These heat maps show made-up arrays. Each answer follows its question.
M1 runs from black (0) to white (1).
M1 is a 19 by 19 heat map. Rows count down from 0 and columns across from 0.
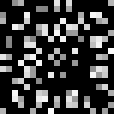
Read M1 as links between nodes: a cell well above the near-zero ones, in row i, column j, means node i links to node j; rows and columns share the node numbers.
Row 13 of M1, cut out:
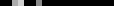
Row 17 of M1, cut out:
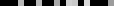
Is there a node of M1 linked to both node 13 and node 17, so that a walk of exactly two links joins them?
yes
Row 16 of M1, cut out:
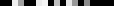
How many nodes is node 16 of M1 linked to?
8
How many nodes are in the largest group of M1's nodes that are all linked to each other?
2
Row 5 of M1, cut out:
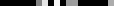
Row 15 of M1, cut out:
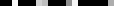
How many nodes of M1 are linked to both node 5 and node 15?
5
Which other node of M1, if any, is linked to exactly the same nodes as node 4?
node 16
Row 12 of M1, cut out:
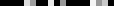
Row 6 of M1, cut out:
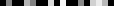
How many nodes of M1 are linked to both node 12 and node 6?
7
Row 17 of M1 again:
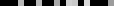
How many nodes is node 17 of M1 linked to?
7
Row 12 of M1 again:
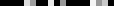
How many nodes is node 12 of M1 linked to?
7
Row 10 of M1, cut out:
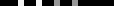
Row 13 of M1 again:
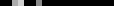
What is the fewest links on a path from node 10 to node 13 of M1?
2
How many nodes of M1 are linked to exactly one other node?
0
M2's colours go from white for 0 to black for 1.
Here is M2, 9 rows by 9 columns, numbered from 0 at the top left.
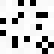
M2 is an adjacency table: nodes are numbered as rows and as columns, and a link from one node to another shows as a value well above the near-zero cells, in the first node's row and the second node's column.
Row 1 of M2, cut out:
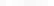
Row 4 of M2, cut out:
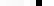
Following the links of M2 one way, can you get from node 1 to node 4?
no
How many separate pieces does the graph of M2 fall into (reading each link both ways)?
2
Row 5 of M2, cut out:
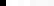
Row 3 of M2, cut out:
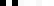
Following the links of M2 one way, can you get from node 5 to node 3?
yes
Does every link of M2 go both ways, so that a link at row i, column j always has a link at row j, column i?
yes
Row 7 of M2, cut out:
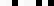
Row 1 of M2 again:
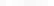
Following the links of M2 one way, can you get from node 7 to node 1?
no
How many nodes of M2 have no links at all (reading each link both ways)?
1
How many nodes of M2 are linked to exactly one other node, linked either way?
3
